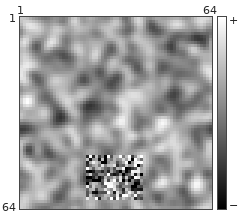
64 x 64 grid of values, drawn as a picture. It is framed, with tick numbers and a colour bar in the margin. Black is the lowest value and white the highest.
The texture is blotchy. No single row or column stands out from its neighbours. The halves do not mirror each other. An odd patch, rougher than its surroundings, sits in the bottom middle. On average the colour sits 60% of the way up the scale. The bottom middle is the roughest part.
